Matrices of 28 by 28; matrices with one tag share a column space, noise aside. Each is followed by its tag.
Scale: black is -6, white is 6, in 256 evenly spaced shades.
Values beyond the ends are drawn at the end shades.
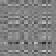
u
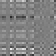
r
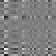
r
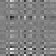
r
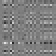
u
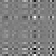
r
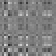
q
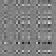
u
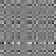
u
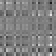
q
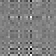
r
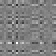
u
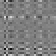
r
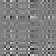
r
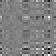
r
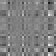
q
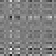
r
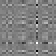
u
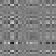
u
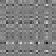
u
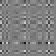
u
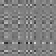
u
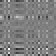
r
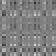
q
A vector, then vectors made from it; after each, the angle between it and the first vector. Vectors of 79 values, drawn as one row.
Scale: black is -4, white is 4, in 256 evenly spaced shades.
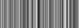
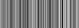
partly aligned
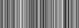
partly opposed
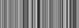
nearly parallel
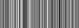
orthogonal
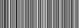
orthogonal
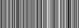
orthogonal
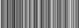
partly opposed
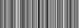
partly aligned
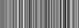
partly opposed
